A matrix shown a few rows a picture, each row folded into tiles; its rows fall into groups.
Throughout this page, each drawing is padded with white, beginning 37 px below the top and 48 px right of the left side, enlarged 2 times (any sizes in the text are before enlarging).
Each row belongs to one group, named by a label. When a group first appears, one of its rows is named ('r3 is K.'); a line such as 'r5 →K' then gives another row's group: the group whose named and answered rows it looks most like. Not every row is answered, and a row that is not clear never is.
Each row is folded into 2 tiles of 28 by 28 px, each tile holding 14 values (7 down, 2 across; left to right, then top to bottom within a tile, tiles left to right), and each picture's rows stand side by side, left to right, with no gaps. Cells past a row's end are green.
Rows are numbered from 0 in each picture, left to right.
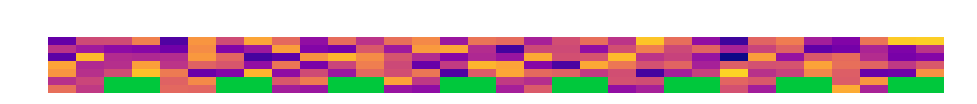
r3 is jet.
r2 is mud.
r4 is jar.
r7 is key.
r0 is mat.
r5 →key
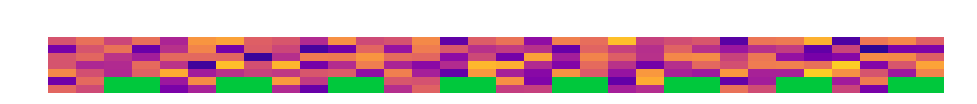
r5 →mud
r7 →mat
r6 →mat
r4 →jar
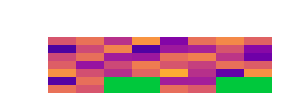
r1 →mat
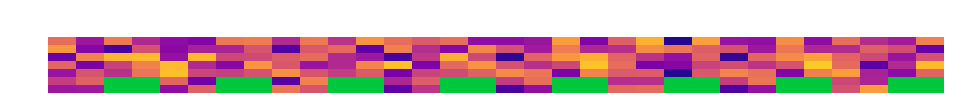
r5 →jet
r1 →jar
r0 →mud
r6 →mud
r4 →mud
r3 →mud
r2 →mat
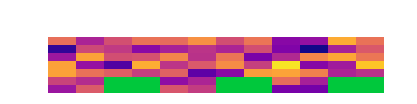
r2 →jar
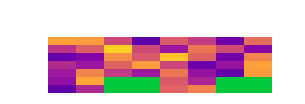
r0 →mud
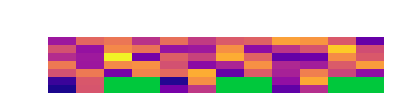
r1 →mud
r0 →mud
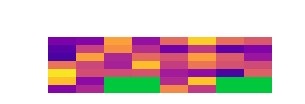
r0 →jar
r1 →key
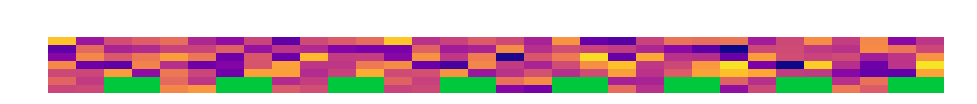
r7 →jet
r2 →mat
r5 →mat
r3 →jar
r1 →jet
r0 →jar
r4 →mud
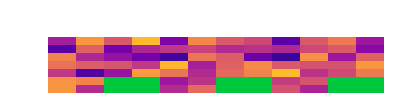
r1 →mat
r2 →mat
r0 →key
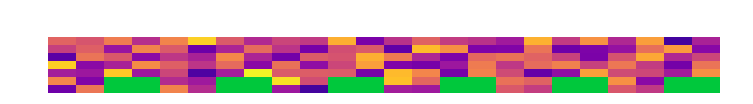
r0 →jar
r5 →jet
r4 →key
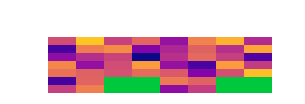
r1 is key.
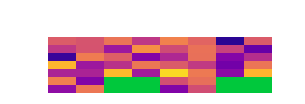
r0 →jar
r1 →jet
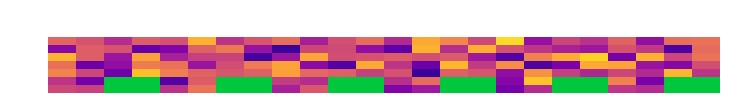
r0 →jet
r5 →jar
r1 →mat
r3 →key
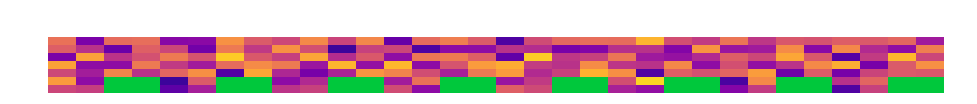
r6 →mud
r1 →mud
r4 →mat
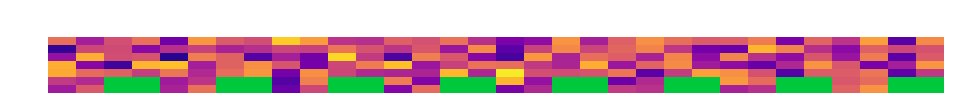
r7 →jet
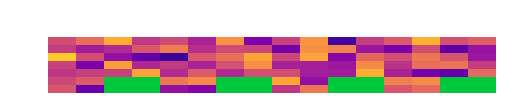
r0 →key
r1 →mud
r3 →key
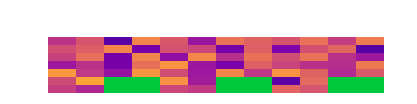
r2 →mat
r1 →jar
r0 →jet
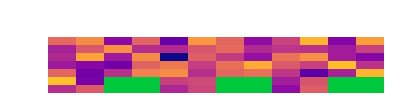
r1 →mat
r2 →key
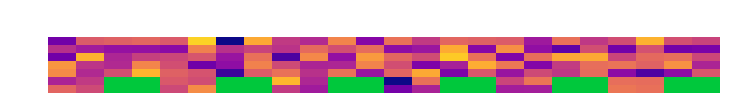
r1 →jet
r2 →jar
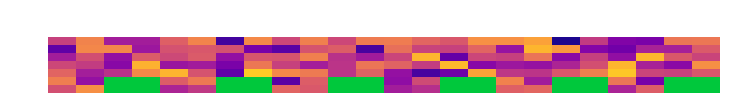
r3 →key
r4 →jet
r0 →jet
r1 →jet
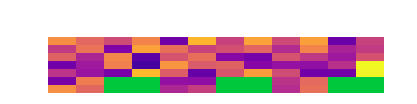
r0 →key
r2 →jet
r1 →key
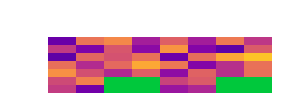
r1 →mud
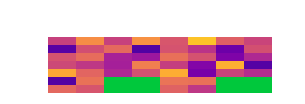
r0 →mat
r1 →key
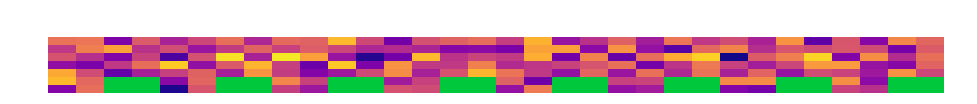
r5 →mud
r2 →key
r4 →jet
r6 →mud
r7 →jar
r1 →mud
